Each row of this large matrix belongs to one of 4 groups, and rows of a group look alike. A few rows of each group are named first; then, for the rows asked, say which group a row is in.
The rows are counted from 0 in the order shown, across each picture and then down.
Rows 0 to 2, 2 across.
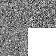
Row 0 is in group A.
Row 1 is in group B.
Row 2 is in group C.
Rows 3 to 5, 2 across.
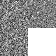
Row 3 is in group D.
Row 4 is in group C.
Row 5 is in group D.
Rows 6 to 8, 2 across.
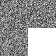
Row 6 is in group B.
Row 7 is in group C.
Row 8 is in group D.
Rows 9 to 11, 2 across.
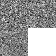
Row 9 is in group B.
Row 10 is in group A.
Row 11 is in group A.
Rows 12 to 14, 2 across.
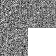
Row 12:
B
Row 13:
B
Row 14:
D
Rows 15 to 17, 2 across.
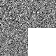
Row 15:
C
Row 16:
C
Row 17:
D
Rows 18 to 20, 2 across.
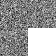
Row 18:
B
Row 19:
D
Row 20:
A
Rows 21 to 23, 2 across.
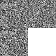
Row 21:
A
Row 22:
B
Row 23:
A
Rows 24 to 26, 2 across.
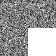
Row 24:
A
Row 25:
A
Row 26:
D
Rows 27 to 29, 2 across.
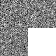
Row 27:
B
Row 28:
D
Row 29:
B
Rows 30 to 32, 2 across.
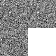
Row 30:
C
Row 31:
C
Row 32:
A
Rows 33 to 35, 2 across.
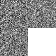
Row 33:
B
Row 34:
D
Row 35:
B
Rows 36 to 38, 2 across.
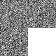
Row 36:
D
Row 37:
B
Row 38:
B
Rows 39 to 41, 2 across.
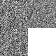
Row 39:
D
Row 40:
C
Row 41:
B
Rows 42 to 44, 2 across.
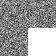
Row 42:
C
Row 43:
A
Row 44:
C
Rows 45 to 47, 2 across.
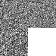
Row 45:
C
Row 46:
A
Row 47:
B
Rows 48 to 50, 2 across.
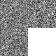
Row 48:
B
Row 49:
D
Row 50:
B
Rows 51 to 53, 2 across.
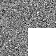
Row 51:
A
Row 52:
C
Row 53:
C
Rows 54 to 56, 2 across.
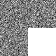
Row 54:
B
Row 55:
D
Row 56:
C
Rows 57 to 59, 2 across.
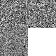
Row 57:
B
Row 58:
A
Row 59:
D
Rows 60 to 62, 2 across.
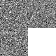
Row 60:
C
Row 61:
C
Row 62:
A
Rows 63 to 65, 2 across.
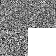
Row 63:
B
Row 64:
B
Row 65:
A
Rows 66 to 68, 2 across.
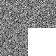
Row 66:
C
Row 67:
B
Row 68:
C
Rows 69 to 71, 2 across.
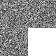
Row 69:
A
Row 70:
B
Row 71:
C
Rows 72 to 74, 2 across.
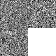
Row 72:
B
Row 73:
D
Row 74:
A
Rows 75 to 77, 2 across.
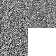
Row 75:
D
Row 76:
C
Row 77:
B
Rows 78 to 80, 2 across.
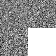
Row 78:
C
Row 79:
B
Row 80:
D
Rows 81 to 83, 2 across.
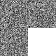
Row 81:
B
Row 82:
A
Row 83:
B
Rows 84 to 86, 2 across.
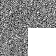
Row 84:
B
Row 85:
C
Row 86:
D
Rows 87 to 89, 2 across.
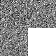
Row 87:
B
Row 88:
C
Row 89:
C
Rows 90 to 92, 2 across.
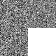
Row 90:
D
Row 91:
C
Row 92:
B
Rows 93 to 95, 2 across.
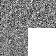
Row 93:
B
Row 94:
C
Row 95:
D
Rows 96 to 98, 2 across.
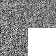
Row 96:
A
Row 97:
B
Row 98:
B
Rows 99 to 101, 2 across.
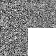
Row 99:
A
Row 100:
A
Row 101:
B
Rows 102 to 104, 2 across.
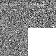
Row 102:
A
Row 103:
A
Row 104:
C
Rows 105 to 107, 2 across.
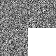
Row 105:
B
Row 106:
B
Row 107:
D
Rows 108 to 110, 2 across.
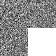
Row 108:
C
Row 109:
A
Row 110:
B
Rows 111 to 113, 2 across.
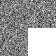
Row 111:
B
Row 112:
D
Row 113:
C
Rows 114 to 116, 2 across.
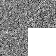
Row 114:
C
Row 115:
B
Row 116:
A
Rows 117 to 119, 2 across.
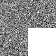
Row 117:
A
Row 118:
C
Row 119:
C
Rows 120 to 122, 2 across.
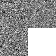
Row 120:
A
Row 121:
D
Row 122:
C
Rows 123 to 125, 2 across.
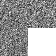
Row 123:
C
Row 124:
D
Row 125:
B
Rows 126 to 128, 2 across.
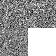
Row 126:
D
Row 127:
A
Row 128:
C
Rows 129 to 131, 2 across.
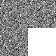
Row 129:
C
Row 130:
D
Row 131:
C
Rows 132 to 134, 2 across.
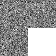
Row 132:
D
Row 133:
A
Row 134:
B
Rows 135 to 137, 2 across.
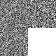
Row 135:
B
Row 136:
D
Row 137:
D
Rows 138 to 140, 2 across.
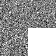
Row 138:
C
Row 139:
C
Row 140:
D
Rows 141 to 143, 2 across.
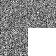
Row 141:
B
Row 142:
C
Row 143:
B
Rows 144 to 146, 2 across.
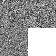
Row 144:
D
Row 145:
A
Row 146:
C
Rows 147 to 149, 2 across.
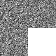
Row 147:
C
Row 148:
B
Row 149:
D
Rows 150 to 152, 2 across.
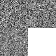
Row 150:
B
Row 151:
A
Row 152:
D
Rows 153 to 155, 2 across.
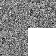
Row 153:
C
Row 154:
A
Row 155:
A
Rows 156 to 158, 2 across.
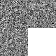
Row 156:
B
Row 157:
A
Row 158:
D
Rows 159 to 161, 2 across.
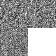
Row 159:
C
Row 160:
D
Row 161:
B
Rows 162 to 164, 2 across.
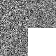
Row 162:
D
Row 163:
A
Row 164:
B
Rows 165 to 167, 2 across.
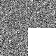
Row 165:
B
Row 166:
C
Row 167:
C
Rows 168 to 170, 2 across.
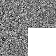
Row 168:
C
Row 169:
B
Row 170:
A
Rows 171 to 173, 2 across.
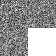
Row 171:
B
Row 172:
B
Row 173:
D
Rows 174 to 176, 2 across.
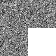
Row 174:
A
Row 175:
C
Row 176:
C
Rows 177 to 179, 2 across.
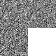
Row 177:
C
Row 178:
C
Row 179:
B
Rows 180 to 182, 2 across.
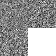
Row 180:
A
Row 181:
B
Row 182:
D
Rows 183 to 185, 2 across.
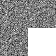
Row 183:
D
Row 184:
B
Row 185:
B
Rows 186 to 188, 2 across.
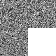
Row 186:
C
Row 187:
D
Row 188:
A
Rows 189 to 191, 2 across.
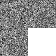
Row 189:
A
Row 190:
B
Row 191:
A
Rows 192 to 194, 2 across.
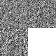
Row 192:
C
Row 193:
B
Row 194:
D
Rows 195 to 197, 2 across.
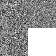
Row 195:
A
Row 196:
D
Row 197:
A
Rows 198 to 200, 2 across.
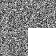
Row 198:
A
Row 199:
C
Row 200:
A
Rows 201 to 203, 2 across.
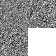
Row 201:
C
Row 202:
C
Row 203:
B
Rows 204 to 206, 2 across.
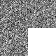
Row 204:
B
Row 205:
D
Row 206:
D
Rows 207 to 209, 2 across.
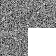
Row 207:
B
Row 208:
C
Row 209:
A
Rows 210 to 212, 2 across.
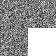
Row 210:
D
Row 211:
B
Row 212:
B
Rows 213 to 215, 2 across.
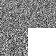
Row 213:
C
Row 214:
C
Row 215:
D
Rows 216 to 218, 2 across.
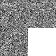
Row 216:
A
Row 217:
A
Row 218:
B
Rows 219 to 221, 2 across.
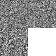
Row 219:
B
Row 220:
A
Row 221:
D
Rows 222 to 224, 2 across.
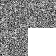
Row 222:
B
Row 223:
A
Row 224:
A
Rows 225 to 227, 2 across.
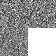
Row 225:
A
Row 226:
C
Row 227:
C
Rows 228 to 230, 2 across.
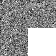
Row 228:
D
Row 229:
A
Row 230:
B
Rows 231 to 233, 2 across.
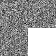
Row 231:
A
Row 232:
B
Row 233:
B
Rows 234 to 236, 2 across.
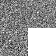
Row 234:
B
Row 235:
C
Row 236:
C
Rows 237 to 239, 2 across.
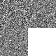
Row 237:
D
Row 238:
C
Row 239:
C
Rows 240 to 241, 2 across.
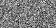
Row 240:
C
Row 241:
B
